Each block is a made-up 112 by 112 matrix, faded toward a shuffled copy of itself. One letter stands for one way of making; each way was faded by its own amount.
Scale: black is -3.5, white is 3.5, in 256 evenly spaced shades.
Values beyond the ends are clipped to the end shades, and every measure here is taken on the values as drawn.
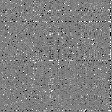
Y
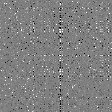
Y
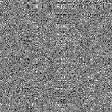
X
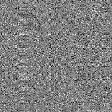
X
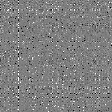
Y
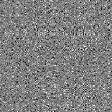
X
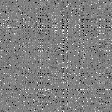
Y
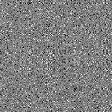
X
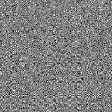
X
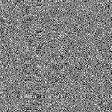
X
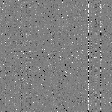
Y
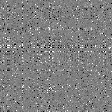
Y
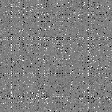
Y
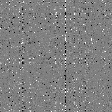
Y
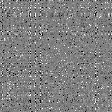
Y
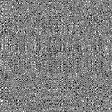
X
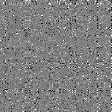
Y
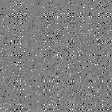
Y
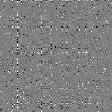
Y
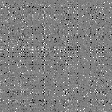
Y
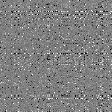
Y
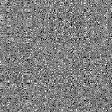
X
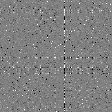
Y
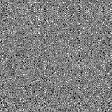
X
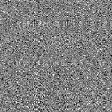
X
